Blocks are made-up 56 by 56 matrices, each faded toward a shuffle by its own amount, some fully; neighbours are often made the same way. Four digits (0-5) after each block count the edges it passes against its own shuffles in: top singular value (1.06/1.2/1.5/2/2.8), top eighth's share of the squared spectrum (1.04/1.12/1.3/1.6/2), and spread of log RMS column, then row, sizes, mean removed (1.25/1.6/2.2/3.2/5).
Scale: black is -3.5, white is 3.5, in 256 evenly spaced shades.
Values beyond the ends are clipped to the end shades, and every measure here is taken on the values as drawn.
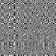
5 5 3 3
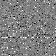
3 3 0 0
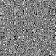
3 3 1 1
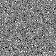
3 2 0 0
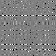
5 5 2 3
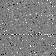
3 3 0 1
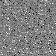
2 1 0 0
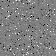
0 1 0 0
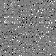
3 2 1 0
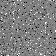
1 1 0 0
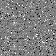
3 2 0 0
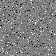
1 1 0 0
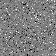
1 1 0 0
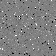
1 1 0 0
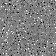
1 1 0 0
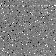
2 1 0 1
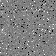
2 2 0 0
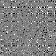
4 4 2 2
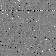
3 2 0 0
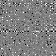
4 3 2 2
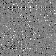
4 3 1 1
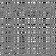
5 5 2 3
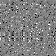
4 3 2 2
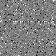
3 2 0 1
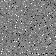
1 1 0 0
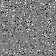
2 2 0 1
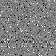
3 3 0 1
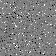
1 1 0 0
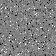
1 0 0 0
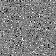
3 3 0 1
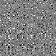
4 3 2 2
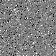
0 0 0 0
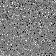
0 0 0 0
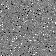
0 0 0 0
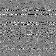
2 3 0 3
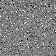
0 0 0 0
